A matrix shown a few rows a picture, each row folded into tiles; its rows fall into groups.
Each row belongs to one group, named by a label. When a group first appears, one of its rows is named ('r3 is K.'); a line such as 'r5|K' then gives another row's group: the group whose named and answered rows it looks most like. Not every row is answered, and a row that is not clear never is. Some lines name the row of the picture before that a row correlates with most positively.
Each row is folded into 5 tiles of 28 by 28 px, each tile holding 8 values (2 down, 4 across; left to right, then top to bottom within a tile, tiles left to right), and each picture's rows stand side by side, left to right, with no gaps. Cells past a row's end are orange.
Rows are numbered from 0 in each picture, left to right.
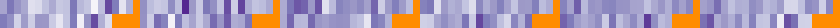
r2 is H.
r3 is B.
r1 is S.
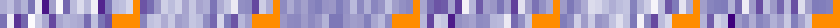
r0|S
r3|H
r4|B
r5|H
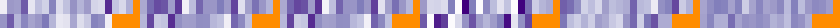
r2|H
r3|S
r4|B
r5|H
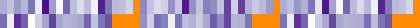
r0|S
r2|S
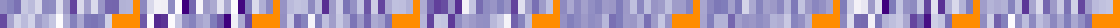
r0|B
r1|S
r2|S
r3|H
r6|S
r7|S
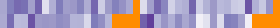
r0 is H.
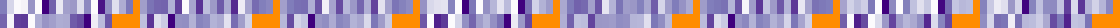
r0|S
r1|H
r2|H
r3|S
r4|H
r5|H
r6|S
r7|S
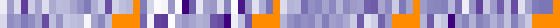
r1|S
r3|H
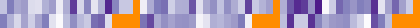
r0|B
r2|H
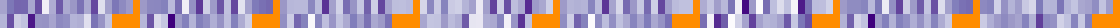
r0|H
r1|H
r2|S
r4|S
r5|S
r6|H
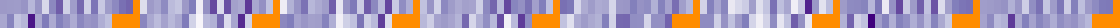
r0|H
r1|B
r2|B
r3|B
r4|B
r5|B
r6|H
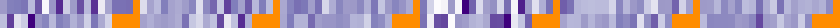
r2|H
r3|S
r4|B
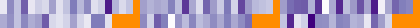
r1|S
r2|H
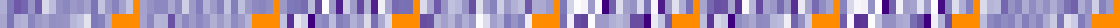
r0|H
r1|H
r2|H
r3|B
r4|S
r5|H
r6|S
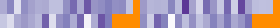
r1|S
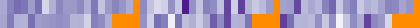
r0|H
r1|S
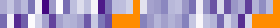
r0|S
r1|B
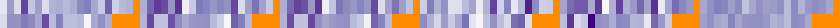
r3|B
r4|H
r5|H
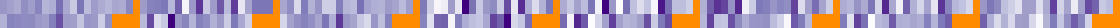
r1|H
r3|S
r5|H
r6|S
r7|B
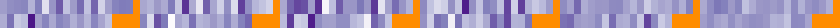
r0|H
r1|S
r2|H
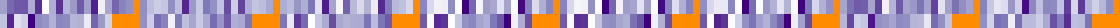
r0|H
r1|S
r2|S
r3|S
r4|S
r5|S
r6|H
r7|S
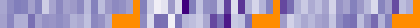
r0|H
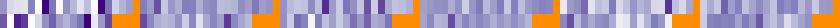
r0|S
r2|S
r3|H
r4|B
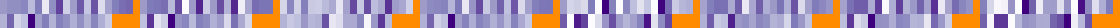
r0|H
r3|H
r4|S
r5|H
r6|H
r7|S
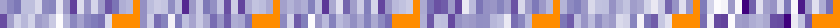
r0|B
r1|S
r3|H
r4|B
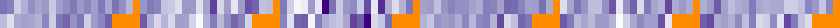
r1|B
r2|S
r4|B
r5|B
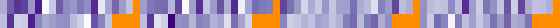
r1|H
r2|B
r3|S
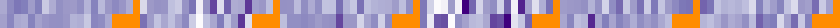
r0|H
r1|B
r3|S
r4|H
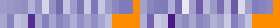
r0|H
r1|H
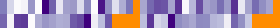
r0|S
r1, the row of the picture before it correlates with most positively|1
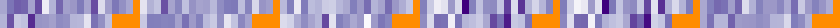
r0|H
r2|B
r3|S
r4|S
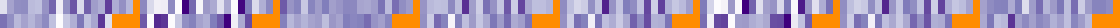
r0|B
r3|S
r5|S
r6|S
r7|H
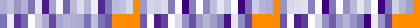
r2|S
